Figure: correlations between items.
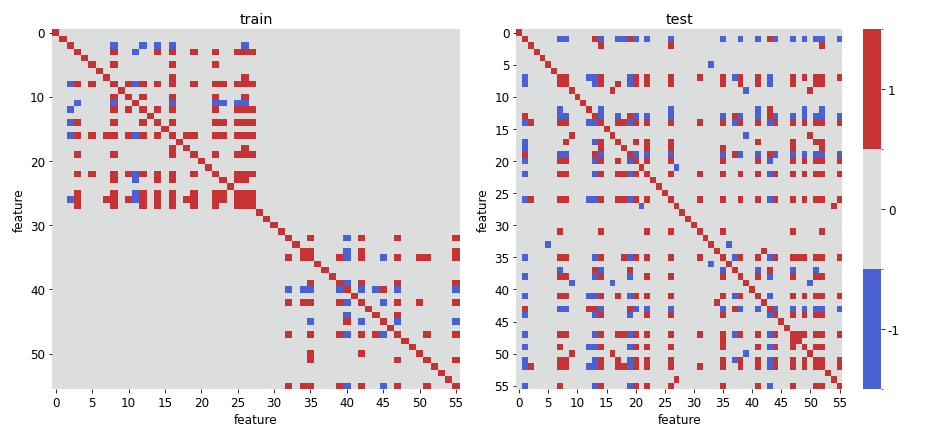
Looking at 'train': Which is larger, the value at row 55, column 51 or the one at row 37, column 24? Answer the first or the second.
the first
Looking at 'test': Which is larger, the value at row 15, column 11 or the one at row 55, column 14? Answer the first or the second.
the second
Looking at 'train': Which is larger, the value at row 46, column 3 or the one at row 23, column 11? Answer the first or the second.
the first
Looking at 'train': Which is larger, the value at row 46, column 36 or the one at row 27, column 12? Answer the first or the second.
the second
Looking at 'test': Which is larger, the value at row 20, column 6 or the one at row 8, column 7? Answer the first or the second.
the second
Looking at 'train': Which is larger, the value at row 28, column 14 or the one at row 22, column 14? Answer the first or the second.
the second
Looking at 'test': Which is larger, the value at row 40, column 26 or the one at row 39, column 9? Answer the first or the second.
the first
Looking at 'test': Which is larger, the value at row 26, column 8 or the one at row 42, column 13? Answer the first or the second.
the first
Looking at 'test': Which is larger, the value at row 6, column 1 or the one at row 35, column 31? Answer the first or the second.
the second
